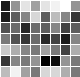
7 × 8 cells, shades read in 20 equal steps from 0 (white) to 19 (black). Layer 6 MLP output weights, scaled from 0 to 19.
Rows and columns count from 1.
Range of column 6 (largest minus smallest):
17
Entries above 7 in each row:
3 6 8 8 4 8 2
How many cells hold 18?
1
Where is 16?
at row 3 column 3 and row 4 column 5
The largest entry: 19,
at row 6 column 5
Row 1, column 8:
8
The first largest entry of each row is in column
1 1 3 7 7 5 4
